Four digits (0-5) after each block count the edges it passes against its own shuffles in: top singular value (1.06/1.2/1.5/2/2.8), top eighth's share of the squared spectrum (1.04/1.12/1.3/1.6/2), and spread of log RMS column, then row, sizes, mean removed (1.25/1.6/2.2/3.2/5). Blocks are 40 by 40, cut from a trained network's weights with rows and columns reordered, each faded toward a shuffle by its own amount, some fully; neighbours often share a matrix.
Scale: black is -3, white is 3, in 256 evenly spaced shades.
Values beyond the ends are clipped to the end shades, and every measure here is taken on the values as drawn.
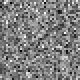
0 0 0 0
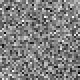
0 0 0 0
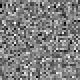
1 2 0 1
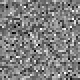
1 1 0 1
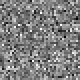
2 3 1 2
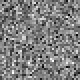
2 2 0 0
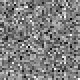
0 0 0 0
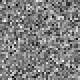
0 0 0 0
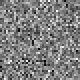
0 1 0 0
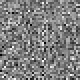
3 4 1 1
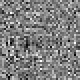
3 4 2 2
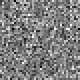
1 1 0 0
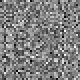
3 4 2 1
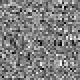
3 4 2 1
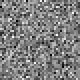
1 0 0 0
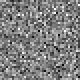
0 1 0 0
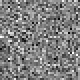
3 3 1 1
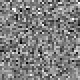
2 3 1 1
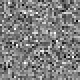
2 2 0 1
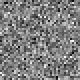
2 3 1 0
